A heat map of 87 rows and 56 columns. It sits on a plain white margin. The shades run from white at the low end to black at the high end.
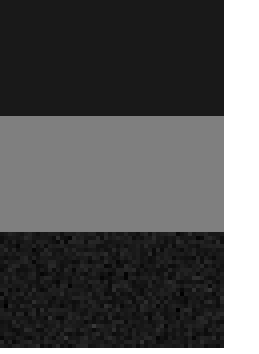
It is made of 3 by 1 panels. Panel 1,1: very high, flat. Panel 2,1: middling, flat. Panel 3,1: very high, fine-grained, faint in contrast.
